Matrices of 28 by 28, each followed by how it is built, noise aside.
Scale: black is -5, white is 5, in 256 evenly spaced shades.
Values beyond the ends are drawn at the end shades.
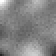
smooth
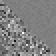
lower triangular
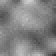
smooth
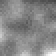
smooth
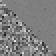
lower triangular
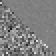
lower triangular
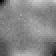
smooth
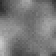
smooth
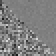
lower triangular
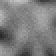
smooth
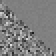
lower triangular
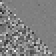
lower triangular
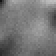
smooth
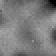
smooth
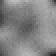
smooth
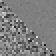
lower triangular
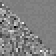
lower triangular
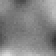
smooth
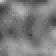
smooth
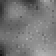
smooth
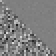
lower triangular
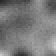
smooth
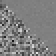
lower triangular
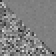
lower triangular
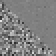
lower triangular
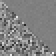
lower triangular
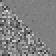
lower triangular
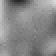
smooth
